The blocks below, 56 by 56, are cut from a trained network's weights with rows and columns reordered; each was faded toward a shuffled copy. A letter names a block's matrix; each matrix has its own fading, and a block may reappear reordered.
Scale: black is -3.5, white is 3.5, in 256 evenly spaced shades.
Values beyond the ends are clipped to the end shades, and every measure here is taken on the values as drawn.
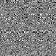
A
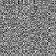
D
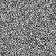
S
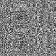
S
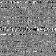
A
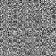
D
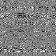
A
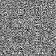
S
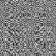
D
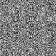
S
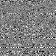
A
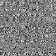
A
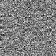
S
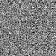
S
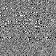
A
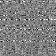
A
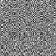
D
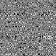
A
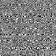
A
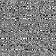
A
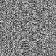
S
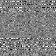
A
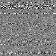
A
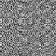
D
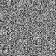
S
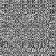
D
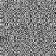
D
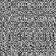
D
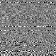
A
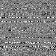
A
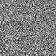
S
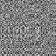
D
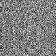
S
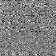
A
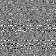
A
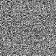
S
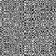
D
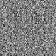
S
